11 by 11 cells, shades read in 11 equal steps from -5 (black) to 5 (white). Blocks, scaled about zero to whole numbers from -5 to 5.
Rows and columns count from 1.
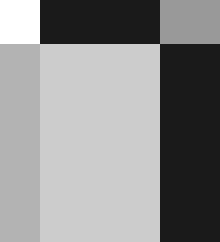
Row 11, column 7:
3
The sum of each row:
-11 -11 10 10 10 10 10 10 10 10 10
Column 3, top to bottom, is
-4 -4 3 3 3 3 3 3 3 3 3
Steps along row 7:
same up same same same same same down same same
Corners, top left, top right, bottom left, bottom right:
5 1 2 -4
